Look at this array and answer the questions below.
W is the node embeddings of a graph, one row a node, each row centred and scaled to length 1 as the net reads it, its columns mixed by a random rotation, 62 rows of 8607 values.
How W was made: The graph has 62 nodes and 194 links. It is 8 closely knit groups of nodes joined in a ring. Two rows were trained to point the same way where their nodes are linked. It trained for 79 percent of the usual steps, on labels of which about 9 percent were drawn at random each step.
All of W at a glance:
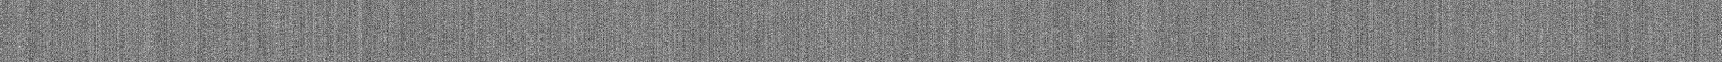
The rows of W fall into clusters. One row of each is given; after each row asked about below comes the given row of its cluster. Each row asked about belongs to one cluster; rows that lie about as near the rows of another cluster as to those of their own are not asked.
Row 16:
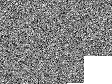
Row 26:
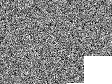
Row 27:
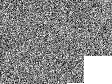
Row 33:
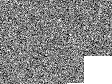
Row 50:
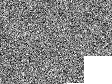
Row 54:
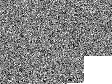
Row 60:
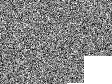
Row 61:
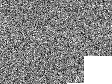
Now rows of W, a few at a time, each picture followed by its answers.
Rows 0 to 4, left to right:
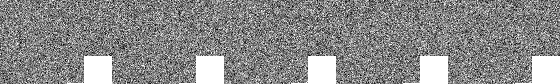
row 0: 33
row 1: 27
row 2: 33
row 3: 26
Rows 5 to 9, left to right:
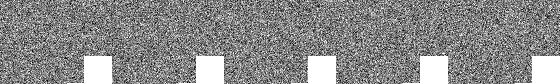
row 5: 60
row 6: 50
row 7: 27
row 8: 33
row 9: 61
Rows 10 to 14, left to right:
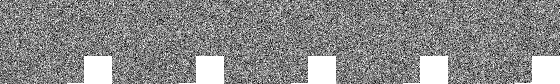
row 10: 33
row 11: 61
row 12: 16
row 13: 27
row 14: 54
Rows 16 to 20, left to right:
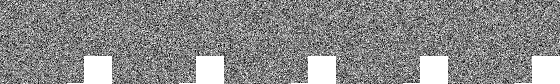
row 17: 16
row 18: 50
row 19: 16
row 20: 26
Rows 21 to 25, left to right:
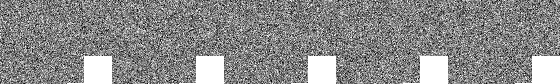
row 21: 60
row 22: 16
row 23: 27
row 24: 50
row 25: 26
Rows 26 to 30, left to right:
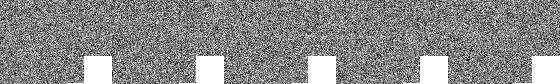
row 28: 60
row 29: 33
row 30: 50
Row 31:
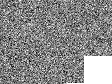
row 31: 50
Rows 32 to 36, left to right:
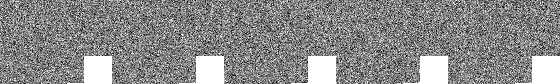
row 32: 60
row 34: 16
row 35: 54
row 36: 33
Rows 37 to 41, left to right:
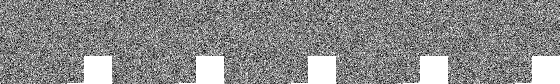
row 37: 54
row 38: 50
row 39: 50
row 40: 54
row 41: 54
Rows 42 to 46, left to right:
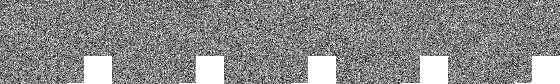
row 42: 16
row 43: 27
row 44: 16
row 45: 50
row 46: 54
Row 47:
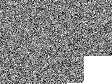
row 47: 54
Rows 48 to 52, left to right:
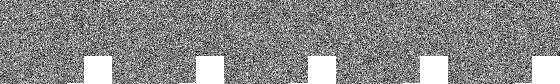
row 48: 33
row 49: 33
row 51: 60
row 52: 33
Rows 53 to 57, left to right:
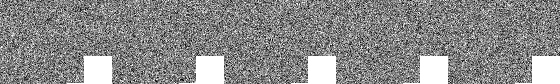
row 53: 61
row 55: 16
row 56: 60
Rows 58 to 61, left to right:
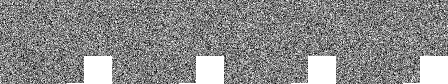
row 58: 61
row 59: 61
